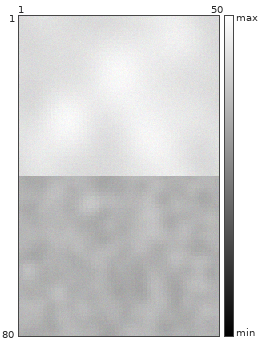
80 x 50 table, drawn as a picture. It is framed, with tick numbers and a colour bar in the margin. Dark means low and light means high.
The table splits into 2 rows of 1 panel. Panel 1,1: very high, smooth, faint in contrast. Panel 2,1: high, blotchy, faint in contrast.
